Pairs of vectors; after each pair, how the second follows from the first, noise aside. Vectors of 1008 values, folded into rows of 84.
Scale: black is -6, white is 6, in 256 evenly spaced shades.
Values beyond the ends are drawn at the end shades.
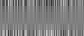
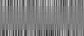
negated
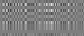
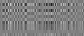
negated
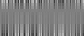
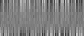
reversed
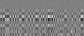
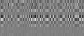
reversed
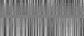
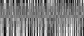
scaled up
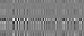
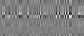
reversed
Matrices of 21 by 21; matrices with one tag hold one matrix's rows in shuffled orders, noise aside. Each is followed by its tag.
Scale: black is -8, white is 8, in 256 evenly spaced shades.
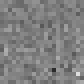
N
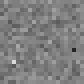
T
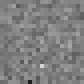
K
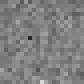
K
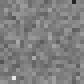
T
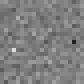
T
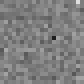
N
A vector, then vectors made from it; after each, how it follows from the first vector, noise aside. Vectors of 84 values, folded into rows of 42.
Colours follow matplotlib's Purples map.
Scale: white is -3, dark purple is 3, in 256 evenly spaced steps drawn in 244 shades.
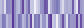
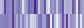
sign-scrambled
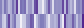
wrapped around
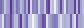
wrapped around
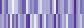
wrapped around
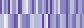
wrapped around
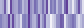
wrapped around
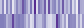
sign-scrambled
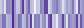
copied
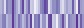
copied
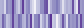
copied
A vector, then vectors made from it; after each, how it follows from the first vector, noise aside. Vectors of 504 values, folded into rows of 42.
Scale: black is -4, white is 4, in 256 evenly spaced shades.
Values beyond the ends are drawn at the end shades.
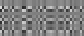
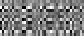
scaled up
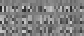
sign-scrambled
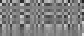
wrapped around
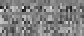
sign-scrambled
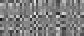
wrapped around
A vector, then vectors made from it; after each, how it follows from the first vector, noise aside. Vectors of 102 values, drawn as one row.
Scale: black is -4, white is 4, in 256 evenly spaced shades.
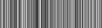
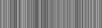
shrunk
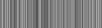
shrunk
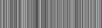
shrunk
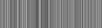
shrunk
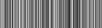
wrapped around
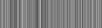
shrunk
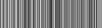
wrapped around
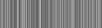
shrunk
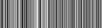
negated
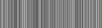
shrunk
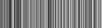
wrapped around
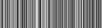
negated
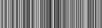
wrapped around
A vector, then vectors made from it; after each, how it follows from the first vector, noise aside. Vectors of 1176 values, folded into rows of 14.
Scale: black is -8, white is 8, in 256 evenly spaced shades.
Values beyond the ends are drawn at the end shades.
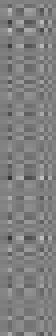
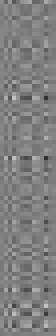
reversed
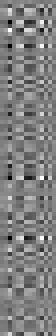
scaled up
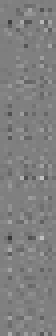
partly zeroed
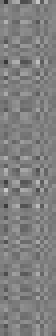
wrapped around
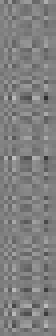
reversed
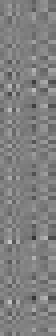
wrapped around
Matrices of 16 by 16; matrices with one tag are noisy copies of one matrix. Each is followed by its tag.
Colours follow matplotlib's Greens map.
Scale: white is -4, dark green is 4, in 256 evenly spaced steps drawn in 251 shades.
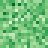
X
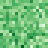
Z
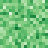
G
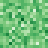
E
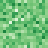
X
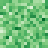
G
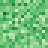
X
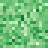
E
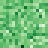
Z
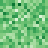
X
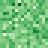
X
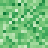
X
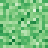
E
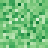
X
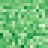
Z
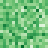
Z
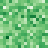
G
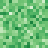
G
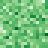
G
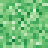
E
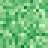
Z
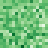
Z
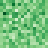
X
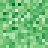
X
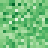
X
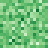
E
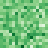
Z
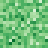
E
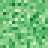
X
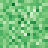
E
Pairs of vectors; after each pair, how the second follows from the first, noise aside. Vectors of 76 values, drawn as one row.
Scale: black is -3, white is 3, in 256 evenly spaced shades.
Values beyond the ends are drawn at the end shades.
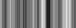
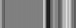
partly zeroed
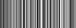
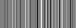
partly zeroed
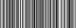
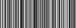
sign-scrambled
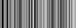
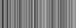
shrunk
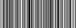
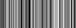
sign-scrambled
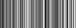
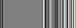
partly zeroed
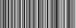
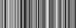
sign-scrambled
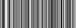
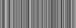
shrunk
